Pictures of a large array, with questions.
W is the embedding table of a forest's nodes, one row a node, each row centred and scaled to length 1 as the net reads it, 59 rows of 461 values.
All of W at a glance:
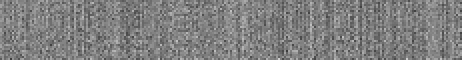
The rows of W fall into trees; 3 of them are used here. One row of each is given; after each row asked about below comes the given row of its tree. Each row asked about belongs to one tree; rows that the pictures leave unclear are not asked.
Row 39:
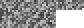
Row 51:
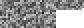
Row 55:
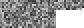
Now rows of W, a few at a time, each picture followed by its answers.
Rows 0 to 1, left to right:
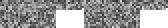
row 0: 39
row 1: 55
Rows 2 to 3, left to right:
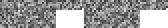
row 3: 39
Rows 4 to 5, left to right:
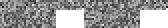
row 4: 55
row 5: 51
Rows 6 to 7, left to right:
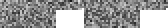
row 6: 55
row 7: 39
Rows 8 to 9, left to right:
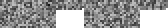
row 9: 51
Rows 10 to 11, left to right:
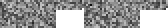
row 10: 39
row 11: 39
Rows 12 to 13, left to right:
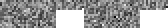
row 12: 39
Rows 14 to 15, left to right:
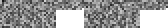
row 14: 55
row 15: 55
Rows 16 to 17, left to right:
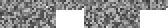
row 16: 39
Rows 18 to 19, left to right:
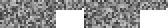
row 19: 39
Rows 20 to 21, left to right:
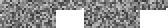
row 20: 55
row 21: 39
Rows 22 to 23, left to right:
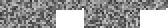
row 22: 39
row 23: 55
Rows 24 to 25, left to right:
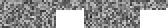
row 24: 55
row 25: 39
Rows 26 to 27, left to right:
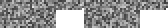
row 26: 39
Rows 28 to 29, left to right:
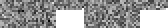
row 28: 51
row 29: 55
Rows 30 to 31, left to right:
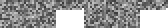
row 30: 51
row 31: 55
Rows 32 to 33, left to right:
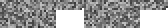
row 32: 39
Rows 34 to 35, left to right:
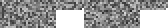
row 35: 51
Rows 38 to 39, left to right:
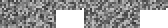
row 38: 39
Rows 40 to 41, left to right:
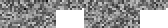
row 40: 51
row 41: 51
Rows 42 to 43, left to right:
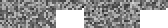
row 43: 51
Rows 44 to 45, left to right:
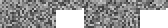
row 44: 55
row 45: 55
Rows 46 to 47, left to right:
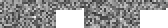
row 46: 55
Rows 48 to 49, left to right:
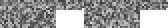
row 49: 39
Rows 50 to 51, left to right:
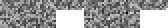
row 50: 51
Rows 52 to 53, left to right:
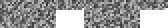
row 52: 39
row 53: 51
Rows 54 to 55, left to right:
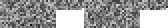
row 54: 51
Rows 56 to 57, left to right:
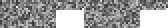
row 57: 51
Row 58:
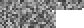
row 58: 39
